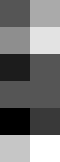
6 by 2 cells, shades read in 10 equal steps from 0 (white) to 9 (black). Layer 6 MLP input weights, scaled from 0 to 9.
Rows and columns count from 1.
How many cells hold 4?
1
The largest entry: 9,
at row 5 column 1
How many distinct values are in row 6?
2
